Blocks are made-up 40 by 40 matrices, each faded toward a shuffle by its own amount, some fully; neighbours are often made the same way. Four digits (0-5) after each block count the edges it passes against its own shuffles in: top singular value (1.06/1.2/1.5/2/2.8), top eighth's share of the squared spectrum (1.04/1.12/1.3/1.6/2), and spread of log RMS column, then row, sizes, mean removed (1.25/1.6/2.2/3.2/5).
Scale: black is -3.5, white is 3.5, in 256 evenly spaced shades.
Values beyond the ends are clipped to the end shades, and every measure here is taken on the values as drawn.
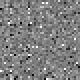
2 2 0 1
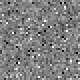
0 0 0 0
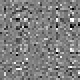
4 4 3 2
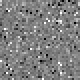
1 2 0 0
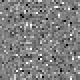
2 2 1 0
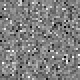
1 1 0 0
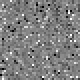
0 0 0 0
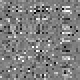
4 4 2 2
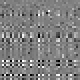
5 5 3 3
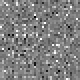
3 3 1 1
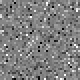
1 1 0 0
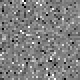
0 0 0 0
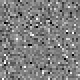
2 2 1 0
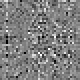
3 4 3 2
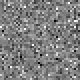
2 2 1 0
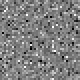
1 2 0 0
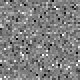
0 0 0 0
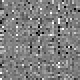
3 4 2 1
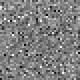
2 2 0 0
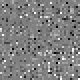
2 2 1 0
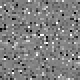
2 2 1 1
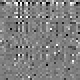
4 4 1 2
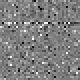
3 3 1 2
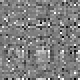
4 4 2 2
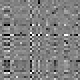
4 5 3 3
